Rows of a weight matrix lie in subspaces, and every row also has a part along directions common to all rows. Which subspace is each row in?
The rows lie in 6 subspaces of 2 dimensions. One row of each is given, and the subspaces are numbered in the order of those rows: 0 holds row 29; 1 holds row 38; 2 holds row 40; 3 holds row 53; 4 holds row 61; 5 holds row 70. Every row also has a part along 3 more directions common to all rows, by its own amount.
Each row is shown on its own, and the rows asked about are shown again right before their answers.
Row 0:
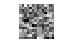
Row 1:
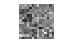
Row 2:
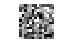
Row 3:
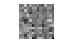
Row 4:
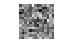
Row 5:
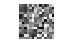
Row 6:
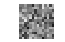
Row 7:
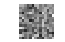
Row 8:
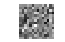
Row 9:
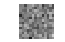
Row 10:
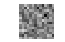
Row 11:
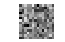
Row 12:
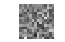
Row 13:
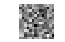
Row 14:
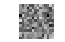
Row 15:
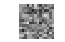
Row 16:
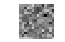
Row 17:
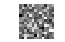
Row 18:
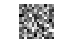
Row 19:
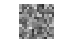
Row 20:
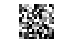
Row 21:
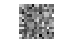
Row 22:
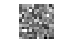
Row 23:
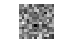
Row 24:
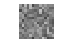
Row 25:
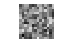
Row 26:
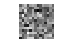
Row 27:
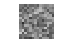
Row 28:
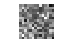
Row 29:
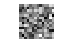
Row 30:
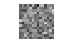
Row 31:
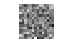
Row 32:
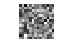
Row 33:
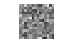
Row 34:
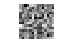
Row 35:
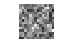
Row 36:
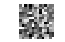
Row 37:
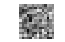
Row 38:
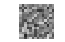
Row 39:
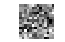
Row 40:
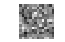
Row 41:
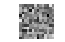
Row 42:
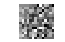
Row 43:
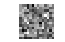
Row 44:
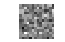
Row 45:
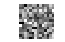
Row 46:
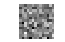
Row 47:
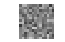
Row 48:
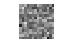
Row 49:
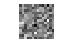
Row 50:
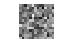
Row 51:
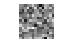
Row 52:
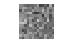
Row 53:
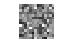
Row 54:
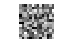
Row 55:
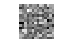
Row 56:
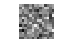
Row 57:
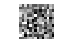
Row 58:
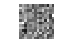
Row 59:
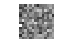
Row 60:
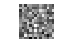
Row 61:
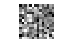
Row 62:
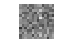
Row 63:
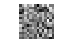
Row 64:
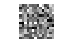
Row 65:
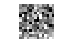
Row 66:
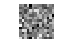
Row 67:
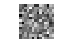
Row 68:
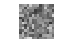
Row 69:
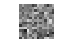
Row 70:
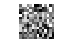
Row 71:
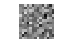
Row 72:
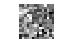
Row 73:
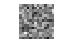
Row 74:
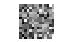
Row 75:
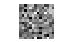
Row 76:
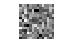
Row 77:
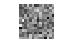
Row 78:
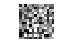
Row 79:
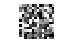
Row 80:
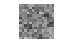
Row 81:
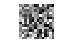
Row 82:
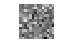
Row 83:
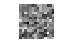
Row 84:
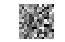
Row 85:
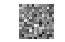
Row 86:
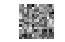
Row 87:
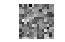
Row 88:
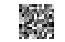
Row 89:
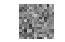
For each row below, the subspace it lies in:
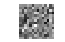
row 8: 1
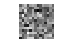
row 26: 5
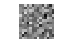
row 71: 2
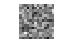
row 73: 2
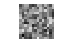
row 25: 2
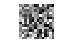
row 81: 0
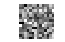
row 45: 3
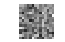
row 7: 4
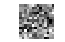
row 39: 2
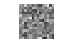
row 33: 3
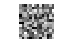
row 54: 3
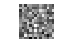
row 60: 1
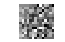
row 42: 0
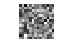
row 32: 1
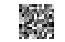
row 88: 3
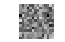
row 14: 5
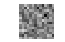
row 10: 2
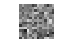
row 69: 2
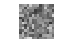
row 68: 2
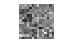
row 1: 4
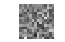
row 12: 0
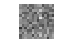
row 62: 5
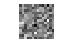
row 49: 1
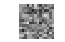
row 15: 2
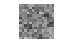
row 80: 2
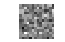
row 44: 2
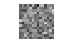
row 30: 5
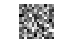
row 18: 0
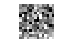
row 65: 5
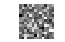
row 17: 0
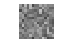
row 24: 4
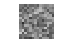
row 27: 2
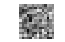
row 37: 4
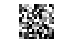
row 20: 5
